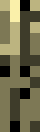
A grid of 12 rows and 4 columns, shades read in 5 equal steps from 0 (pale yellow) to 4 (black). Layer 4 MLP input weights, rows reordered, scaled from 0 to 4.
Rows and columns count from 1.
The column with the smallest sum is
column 2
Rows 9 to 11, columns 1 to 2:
2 3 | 2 3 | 2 3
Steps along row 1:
down up down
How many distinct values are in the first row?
3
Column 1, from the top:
1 2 2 2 1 3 4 2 2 2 2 2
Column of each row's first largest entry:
3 3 3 3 3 1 1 4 3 2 2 2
